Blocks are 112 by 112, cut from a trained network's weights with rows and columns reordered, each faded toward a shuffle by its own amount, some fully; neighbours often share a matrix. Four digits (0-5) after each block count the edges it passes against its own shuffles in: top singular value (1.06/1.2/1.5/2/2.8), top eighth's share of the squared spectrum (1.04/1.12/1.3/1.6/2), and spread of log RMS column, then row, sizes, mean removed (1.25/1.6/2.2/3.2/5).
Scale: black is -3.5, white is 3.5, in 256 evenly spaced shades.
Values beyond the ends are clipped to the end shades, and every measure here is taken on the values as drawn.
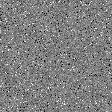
2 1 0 0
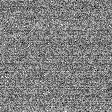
3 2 0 0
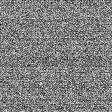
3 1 0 0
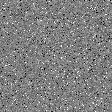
0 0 0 0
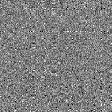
4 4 2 2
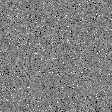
3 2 1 1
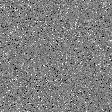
0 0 0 0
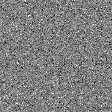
2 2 1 1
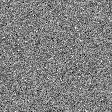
0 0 0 0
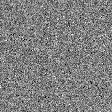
2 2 0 1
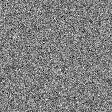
0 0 0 0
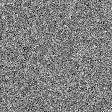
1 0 0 0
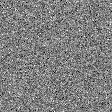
1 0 0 0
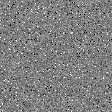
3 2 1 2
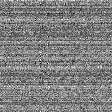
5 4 1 2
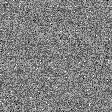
1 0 0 0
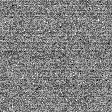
3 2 0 0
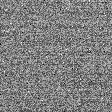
2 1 0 0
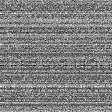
5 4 1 3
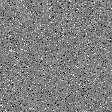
1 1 0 0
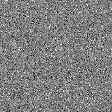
3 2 1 1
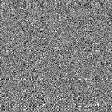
4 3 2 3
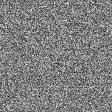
1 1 0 0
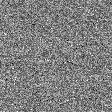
1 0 0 0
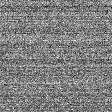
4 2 0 1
